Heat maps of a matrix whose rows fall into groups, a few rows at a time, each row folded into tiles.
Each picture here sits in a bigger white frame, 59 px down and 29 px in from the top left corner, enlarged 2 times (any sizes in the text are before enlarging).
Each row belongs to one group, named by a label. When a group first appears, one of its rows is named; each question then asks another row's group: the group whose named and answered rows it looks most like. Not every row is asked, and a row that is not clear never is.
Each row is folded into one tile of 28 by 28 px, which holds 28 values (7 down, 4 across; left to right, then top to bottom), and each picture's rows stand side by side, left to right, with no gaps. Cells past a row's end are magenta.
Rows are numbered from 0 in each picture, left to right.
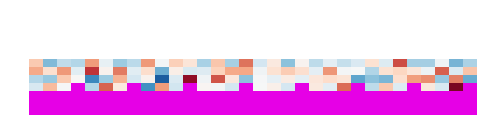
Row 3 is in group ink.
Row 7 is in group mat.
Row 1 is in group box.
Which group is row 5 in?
mat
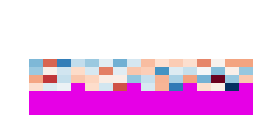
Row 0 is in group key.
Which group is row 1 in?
mat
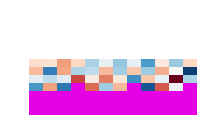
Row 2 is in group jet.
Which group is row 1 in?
mat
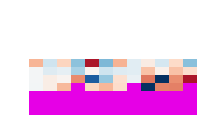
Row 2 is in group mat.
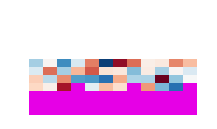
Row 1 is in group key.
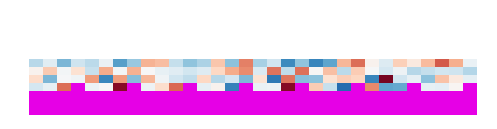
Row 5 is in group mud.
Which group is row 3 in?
ink
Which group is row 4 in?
mat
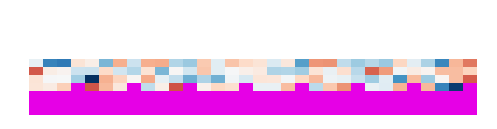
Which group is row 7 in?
mud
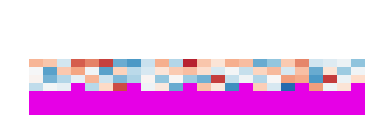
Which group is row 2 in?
ink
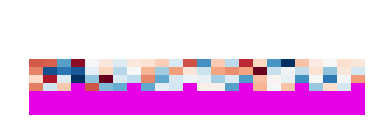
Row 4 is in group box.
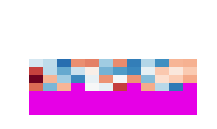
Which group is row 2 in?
mud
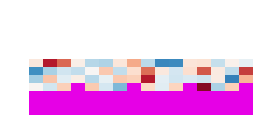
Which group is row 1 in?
mud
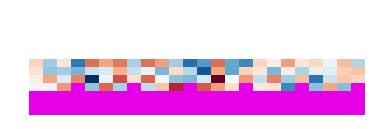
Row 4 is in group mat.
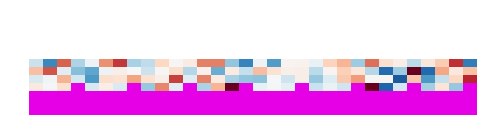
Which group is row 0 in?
key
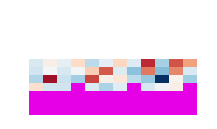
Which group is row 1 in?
key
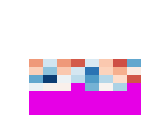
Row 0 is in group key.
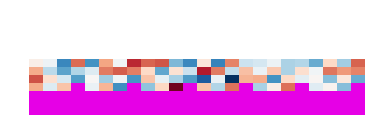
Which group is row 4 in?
mat
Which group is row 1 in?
ink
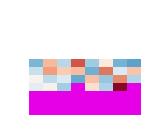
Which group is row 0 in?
ink
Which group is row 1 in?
mat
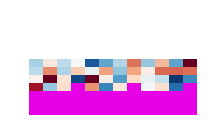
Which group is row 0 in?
mat
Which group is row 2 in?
ink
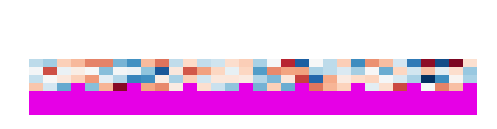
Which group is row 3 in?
mud
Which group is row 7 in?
key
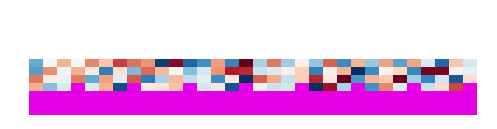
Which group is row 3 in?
ink
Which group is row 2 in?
key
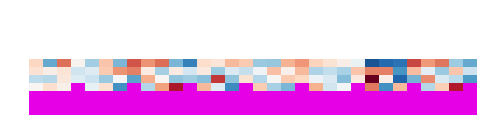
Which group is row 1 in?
ink
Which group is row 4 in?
mud
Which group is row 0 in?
key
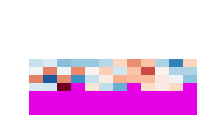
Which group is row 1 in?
mud
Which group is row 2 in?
box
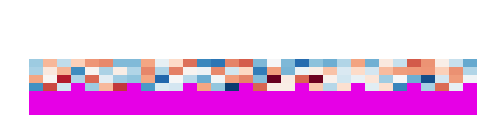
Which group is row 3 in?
mud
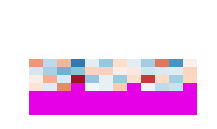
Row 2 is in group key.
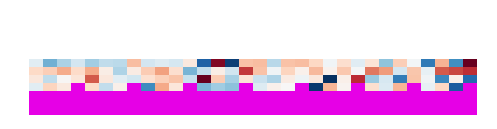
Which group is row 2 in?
jet
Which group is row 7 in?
ink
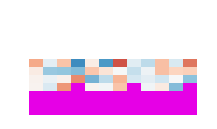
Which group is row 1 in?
key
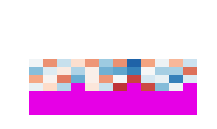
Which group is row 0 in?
jet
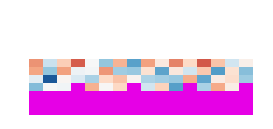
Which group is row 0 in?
key
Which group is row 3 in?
box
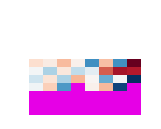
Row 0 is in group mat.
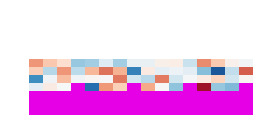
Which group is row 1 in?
jet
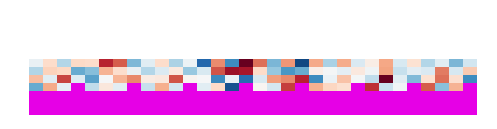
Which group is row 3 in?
ink
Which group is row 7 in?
mat
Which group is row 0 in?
jet
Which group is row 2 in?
jet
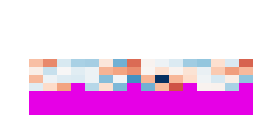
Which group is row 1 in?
ink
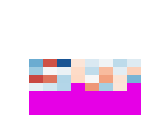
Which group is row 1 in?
mat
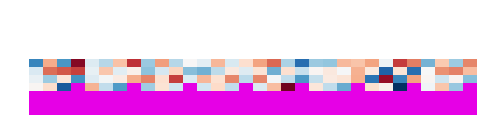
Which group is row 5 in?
mud
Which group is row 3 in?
jet
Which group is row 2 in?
jet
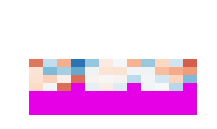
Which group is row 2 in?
ink
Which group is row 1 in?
ink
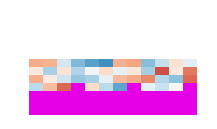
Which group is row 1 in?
mud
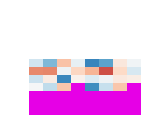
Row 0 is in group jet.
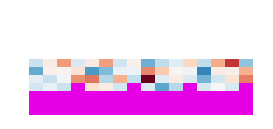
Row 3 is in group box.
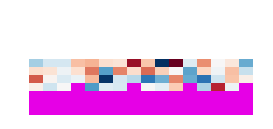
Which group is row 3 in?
box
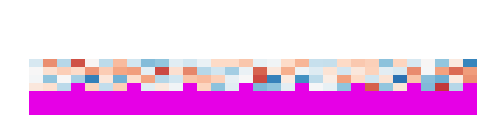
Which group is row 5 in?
mud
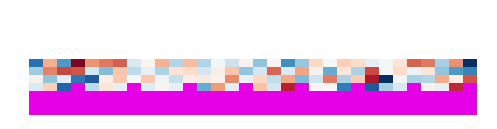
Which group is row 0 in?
ink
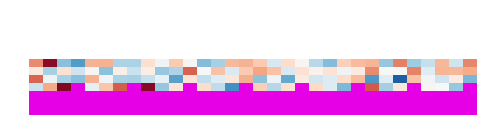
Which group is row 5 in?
mud
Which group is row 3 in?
mud
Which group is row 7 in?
ink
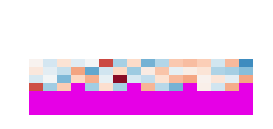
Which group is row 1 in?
jet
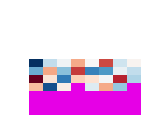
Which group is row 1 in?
jet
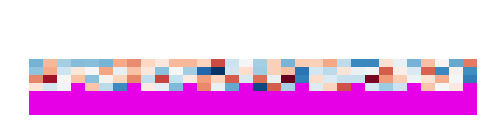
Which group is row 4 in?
jet
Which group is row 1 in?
mud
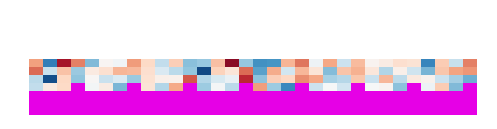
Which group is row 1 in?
ink
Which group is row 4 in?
mud
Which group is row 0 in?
key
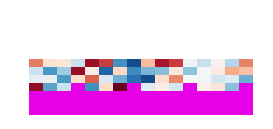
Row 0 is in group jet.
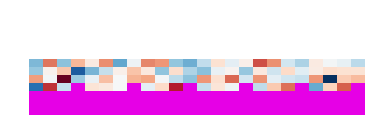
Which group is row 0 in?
jet
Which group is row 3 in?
jet
